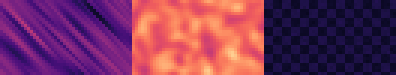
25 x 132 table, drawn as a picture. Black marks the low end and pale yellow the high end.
It is made of 1 by 3 panels. Panel 1,1: low, slanting down to the right. Panel 1,2: high, blotchy. Panel 1,3: very low, checkered, faint in contrast.
